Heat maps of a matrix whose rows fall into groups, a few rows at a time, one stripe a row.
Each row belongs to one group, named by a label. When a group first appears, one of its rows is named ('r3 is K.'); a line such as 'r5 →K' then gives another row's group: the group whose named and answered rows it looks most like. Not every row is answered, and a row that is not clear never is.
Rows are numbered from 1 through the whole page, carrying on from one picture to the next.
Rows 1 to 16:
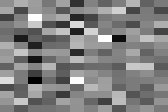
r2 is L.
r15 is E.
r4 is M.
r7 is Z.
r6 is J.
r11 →Z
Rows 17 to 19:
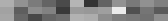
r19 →Z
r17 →M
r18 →L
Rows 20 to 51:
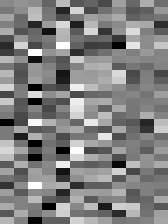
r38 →E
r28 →Z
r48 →M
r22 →L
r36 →J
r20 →E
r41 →M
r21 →M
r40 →Z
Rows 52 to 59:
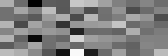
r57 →Z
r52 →Z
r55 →L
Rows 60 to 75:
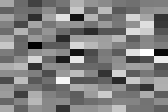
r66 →Z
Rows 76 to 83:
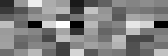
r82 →L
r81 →E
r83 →M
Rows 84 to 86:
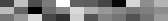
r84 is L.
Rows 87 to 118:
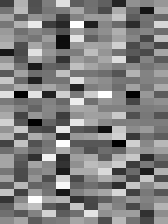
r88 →E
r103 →L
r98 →Z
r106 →L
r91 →L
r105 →E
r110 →L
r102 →Z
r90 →M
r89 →L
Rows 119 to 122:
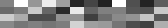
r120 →M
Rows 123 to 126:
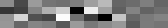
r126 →L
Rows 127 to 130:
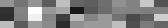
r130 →L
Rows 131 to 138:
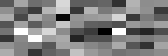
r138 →Z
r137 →E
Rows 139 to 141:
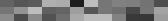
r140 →M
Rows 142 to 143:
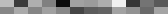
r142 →L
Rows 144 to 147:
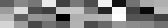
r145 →E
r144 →J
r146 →L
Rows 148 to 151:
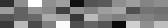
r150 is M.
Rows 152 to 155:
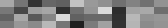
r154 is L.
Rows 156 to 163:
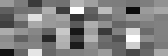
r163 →M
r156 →Z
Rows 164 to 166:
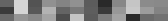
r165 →E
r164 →E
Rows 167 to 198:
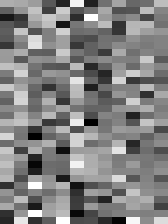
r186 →Z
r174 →E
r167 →M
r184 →M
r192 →L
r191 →Z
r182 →E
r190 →Z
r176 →M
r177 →E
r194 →J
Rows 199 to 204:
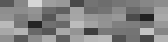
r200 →M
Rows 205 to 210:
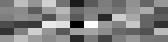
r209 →M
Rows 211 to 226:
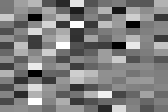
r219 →L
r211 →M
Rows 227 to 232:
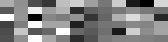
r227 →E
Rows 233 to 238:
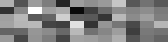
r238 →L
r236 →M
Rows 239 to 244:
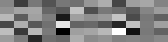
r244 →Z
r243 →L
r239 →J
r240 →M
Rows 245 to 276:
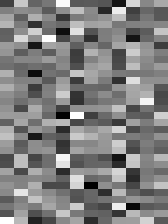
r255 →Z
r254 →J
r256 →J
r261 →M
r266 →L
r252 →J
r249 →M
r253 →J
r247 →L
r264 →Z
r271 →M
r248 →Z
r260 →L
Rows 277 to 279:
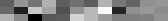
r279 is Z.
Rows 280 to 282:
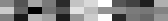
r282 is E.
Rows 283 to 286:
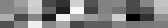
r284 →M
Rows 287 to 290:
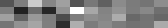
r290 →M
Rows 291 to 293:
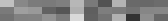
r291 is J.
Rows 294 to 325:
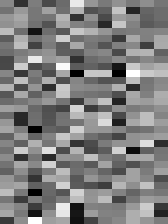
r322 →J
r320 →E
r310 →J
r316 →J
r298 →Z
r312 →Z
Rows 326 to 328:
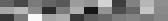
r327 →M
